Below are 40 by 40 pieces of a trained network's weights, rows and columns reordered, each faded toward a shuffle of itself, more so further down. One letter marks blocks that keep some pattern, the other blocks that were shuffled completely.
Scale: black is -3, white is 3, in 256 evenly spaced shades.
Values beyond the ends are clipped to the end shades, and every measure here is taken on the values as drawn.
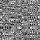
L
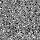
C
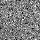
C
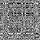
L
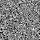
C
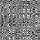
L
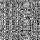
L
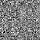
L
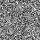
C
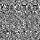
L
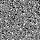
C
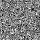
C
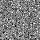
C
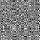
L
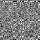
L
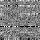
L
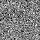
C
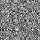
L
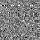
L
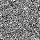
C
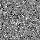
C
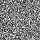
C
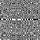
L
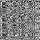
L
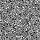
C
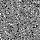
C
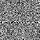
L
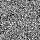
C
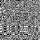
L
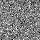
C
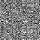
L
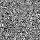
C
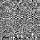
L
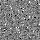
C
